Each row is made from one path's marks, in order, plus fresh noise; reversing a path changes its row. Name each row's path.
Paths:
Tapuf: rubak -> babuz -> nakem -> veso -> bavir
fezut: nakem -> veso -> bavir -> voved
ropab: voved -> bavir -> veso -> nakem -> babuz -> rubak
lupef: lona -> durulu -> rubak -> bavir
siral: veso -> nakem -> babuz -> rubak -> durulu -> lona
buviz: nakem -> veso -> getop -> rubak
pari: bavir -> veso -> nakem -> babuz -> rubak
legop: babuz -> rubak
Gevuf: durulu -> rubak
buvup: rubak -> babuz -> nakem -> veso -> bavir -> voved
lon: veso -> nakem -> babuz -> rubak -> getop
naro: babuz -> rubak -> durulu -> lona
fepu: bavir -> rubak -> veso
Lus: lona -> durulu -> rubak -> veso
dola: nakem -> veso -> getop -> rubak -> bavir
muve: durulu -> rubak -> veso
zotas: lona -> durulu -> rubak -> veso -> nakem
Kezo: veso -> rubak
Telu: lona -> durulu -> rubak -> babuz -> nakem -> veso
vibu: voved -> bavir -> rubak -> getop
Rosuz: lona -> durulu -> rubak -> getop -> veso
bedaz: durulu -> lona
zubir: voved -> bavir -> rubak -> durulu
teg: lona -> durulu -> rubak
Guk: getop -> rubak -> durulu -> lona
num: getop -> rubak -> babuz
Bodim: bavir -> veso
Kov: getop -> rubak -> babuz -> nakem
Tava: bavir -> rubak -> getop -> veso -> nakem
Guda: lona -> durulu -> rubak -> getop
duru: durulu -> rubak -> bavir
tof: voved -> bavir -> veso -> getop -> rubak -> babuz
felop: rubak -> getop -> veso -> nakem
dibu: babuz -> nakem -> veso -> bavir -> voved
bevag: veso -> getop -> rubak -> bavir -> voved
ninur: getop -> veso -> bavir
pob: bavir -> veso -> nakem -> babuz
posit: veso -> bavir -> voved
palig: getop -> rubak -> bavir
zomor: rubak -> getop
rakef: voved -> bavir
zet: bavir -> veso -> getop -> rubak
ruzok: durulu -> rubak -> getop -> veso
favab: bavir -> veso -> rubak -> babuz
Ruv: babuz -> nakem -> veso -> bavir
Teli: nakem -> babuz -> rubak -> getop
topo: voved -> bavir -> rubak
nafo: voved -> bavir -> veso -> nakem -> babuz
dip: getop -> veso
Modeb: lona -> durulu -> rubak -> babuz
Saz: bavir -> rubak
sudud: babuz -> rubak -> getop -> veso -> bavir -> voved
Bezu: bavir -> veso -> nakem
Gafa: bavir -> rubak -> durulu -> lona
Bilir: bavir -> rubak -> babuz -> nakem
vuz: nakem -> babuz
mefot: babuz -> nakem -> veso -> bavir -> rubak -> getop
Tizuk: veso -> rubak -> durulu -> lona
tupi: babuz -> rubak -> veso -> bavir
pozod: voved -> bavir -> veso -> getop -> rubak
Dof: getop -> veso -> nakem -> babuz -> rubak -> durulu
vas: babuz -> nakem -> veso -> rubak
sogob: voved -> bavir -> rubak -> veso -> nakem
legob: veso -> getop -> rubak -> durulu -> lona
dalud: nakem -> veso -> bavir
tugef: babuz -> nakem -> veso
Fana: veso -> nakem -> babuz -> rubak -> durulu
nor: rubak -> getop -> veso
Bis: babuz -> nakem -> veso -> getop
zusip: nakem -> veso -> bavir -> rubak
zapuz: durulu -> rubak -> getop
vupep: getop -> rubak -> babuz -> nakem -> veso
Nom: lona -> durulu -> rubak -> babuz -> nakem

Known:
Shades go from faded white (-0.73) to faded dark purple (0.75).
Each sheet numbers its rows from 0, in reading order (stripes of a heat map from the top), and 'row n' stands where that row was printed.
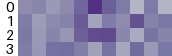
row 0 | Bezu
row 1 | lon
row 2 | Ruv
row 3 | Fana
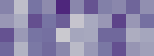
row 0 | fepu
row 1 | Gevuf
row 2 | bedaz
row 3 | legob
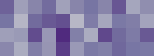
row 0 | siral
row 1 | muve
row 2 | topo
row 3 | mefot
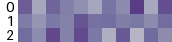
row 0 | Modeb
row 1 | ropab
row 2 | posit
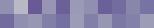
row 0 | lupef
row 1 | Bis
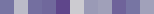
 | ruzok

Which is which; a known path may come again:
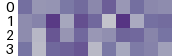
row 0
vupep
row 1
rakef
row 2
lupef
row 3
muve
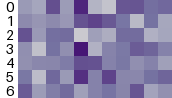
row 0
vibu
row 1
dalud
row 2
bedaz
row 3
zet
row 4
sogob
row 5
tupi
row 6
siral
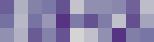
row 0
dip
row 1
Bodim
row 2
zapuz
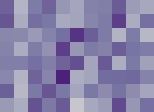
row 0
Tizuk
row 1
naro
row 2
Bezu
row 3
mefot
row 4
fezut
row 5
pozod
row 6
Lus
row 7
Gevuf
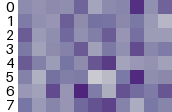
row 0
Teli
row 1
zotas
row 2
Telu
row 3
lon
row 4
tugef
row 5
Guda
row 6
topo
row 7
Ruv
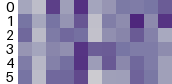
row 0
duru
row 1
num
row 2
Rosuz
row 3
zusip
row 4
Kezo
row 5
ruzok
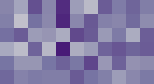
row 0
bevag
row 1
fepu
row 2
vuz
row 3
palig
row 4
vas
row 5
nafo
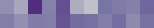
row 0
zubir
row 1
ropab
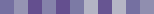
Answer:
posit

